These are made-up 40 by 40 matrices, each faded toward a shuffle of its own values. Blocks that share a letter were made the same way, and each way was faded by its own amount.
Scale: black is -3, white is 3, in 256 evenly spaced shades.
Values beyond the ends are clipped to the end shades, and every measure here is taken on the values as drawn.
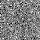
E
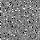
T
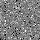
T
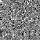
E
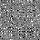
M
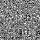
E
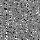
T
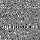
M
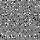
M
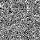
E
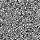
E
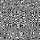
M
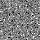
T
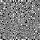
M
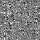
T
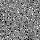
T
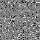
M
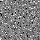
T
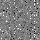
T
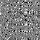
M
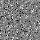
T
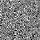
E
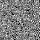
E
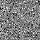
E
